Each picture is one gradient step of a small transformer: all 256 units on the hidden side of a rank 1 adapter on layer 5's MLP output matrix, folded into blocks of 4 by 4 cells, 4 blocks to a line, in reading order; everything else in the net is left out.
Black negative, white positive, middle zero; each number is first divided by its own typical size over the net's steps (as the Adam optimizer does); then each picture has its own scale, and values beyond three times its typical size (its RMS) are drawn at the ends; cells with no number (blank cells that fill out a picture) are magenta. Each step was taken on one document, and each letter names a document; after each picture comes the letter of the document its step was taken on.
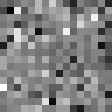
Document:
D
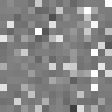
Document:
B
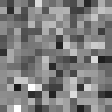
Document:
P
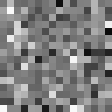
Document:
D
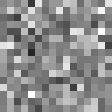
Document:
P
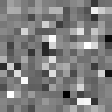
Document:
P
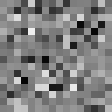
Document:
P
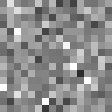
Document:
D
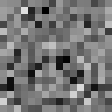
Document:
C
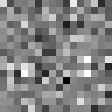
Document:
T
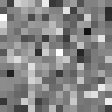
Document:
C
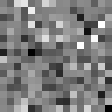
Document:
C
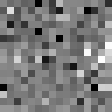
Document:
B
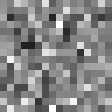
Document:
C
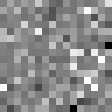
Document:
B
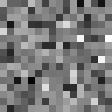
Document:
C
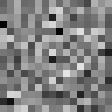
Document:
T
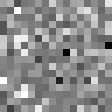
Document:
D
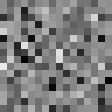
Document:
C
